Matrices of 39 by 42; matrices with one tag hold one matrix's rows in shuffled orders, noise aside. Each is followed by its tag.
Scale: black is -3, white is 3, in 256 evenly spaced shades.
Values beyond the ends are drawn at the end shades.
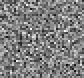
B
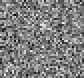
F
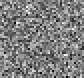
B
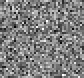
F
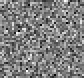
B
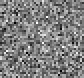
F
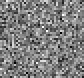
F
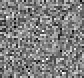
F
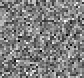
B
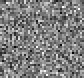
F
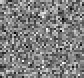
F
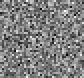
B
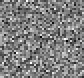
B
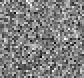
B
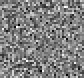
B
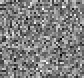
F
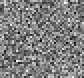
B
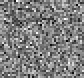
B
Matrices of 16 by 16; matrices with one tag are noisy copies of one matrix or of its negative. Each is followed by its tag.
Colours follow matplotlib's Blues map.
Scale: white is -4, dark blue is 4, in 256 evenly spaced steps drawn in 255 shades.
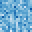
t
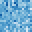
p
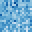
p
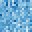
p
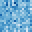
p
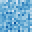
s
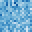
p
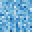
t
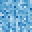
t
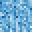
t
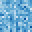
t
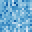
p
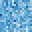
p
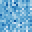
p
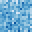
s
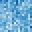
s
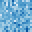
p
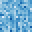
t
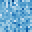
p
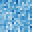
s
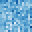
s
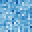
s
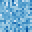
p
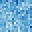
s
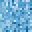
p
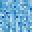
t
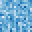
t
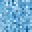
p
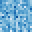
t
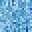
p
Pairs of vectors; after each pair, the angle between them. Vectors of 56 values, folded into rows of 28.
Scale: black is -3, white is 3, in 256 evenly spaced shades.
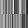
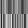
orthogonal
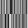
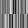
partly opposed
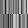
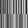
partly aligned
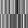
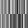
nearly parallel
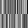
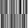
orthogonal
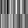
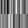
nearly parallel
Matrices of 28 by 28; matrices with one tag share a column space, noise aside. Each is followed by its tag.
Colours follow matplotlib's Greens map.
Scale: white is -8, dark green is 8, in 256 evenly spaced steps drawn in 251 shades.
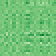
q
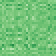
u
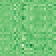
u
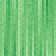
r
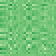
u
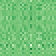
u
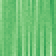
r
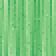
r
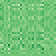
u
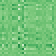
u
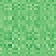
u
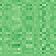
u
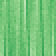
r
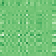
q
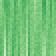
r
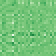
q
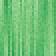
r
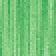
r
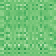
u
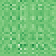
u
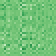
u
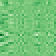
q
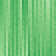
r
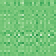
q
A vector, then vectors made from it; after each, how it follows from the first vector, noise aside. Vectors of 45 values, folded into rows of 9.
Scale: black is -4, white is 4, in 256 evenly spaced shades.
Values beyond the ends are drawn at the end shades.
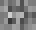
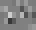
partly zeroed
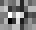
scaled up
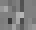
partly zeroed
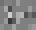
partly zeroed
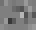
partly zeroed
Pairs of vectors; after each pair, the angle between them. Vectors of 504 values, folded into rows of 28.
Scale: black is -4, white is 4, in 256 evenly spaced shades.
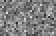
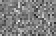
orthogonal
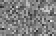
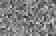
partly aligned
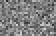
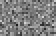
nearly opposite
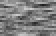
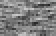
nearly parallel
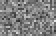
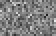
partly aligned
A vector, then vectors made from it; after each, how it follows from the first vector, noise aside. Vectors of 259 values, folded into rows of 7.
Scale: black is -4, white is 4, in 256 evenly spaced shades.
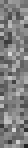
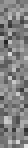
sign-scrambled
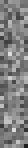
copied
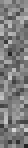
sign-scrambled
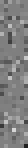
partly zeroed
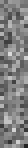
copied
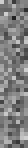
wrapped around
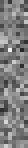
wrapped around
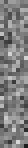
copied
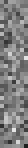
copied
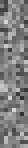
wrapped around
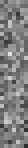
copied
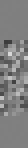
partly zeroed
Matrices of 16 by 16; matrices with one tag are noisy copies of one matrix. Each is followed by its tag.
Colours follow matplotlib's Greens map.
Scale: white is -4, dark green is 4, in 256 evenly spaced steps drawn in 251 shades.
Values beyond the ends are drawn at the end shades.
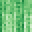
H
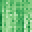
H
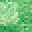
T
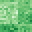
T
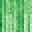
H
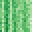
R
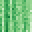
R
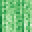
H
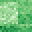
T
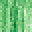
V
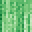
H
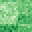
T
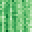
R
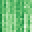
H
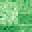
T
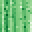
R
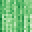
H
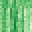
V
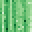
R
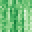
V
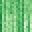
H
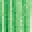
R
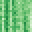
R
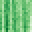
R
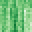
V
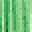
R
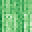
H
